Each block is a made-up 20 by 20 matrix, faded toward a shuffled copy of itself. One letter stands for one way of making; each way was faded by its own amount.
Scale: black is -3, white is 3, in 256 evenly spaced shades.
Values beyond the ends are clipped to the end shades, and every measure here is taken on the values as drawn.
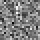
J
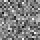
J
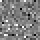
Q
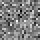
J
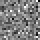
J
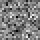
J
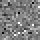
Q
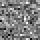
J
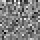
J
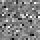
Q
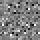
Q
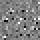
Q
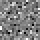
Q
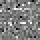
Q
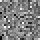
J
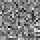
J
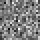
J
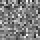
J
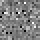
Q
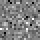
Q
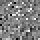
Q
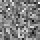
J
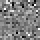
Q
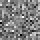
J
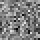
J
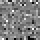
Q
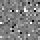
Q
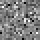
Q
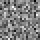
J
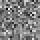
J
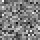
J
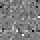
Q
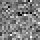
J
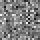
J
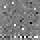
Q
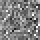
J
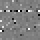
Q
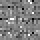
Q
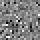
Q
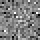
Q
